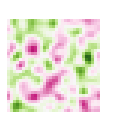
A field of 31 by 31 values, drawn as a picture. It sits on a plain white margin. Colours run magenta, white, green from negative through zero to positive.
Ninth with the highest average: middle right. Lone odd cells: none. Mirror symmetry: none. Histogram: bell-shaped. Grain: blotchy.
